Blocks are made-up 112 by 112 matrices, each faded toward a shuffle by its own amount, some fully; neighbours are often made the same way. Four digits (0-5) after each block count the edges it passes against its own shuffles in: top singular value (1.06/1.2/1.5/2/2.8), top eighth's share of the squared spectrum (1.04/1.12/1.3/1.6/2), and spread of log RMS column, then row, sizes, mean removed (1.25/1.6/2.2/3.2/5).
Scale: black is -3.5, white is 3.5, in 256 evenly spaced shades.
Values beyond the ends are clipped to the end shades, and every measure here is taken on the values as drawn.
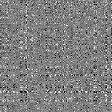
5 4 3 3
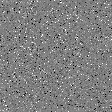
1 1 0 0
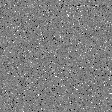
1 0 0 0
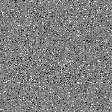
1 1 0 2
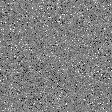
0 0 0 0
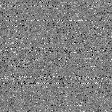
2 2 0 3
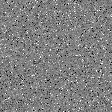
0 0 0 0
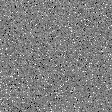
0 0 0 0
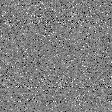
1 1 0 2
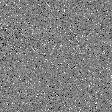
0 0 0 1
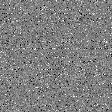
1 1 0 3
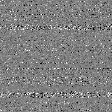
2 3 0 4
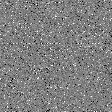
1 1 0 2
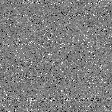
1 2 0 2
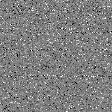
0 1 0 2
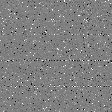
4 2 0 1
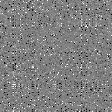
4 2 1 1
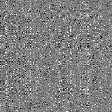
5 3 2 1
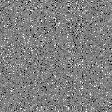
4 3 2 2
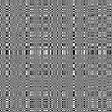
5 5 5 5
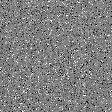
2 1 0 0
